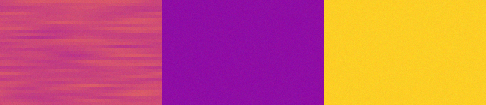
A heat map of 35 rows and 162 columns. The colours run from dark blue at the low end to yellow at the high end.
The table splits into one row of 3 panels. Panel 1,1: middling, streaked across, faint in contrast. Panel 1,2: low, flat. Panel 1,3: very high, flat.
